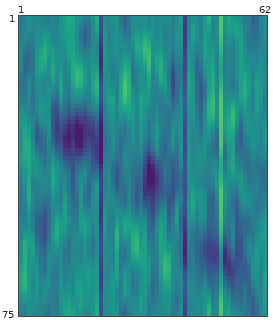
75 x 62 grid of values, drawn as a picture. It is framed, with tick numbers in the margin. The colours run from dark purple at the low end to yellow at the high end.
Slope: none. Grain: streaks running down. Dips: three. Odd lines: columns 21, 42 and 51.
